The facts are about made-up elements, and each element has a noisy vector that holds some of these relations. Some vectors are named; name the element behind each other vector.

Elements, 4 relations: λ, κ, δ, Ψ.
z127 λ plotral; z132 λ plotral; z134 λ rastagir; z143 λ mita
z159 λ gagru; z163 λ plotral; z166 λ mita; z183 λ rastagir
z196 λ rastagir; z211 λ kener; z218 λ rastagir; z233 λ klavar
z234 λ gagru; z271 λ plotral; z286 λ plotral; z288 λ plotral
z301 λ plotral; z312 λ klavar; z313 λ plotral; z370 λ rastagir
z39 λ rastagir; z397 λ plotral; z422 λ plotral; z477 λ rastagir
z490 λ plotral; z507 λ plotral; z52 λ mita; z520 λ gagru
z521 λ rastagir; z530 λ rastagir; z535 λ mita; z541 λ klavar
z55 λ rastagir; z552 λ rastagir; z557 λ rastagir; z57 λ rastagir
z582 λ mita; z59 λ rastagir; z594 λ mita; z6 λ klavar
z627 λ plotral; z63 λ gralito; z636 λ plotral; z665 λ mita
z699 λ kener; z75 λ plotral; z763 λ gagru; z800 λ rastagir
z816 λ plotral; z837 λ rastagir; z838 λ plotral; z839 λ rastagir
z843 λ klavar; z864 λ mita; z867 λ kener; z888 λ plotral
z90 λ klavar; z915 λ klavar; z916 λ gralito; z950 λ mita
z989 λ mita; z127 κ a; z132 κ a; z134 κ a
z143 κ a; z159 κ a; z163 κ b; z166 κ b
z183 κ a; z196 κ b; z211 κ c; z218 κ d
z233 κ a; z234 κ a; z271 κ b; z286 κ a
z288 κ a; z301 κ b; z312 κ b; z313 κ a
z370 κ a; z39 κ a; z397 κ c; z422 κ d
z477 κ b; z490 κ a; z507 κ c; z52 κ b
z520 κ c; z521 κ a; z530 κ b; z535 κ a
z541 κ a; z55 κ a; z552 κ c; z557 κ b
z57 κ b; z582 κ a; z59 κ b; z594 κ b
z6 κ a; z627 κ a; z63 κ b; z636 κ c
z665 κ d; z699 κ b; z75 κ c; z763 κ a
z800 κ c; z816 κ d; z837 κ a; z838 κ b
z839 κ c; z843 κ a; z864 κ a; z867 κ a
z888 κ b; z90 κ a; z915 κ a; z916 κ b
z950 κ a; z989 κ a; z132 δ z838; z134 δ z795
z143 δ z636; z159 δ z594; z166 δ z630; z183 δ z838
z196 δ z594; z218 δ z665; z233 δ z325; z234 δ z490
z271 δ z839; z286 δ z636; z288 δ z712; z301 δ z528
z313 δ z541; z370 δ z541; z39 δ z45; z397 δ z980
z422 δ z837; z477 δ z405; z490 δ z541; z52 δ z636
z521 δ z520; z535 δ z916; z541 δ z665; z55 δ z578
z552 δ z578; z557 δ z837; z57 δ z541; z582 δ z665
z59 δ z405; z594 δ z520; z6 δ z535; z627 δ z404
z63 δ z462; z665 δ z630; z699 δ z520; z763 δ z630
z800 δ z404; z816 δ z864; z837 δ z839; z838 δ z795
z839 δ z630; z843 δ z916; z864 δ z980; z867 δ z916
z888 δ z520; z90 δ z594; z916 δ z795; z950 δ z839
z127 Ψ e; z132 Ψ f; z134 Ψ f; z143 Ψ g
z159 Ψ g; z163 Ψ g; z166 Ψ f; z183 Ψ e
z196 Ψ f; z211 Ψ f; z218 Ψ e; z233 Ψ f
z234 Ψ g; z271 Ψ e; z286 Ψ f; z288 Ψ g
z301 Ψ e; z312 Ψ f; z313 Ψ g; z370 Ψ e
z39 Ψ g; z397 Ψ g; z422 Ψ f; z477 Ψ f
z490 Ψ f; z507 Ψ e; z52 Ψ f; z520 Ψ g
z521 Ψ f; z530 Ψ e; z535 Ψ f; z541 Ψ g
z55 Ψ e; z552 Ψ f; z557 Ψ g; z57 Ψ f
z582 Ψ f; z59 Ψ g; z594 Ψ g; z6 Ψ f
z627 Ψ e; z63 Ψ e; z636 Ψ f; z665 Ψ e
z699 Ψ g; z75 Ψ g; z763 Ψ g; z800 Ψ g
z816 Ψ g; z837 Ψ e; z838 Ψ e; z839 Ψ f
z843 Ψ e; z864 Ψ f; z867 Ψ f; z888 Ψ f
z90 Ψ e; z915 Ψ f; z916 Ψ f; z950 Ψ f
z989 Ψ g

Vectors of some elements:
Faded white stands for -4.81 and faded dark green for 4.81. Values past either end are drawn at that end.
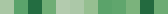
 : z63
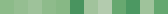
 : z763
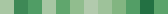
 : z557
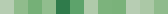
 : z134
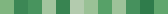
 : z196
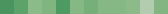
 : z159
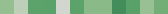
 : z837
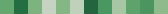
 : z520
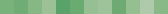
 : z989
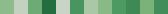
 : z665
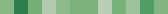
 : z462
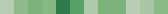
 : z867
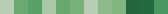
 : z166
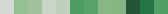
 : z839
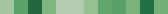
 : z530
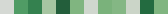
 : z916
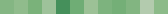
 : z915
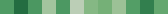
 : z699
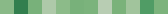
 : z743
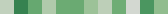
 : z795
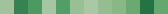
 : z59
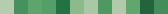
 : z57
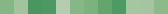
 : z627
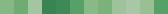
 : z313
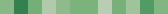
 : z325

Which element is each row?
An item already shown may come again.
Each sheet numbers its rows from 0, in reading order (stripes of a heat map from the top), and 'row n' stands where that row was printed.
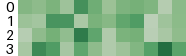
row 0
z915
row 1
z183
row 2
z134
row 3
z557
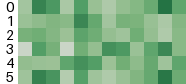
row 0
z59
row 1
z6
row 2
z989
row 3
z211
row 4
z582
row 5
z163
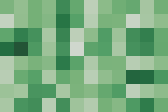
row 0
z422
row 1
z535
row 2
z888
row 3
z594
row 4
z867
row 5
z166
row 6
z183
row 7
z312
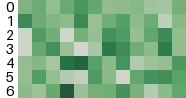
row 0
z234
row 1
z521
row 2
z636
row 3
z507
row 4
z490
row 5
z630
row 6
z370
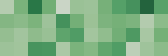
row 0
z271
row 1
z915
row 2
z950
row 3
z183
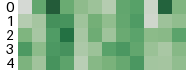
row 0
z838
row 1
z843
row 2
z218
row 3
z90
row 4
z127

